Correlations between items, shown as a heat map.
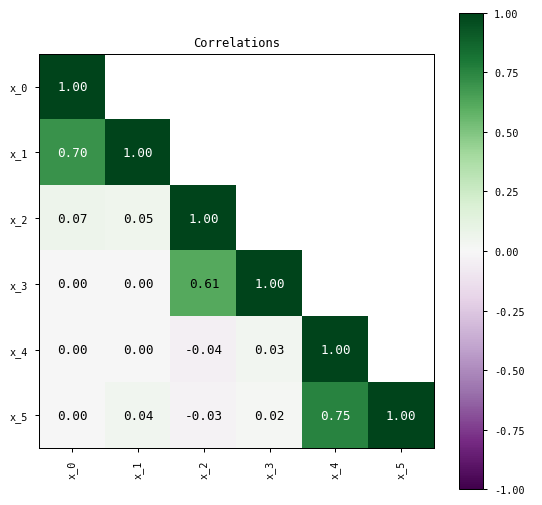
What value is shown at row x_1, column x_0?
0.70
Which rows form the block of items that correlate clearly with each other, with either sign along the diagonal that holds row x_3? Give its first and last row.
x_2 to x_3
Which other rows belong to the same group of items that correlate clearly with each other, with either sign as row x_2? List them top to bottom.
x_3
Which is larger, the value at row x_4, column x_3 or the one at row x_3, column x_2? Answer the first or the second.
the second
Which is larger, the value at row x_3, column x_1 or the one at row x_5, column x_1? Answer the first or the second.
the second
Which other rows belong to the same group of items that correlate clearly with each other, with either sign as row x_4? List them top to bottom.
x_5
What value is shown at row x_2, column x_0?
0.07
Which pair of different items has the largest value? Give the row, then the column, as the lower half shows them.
x_5, x_4
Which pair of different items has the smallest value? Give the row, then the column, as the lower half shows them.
x_4, x_2
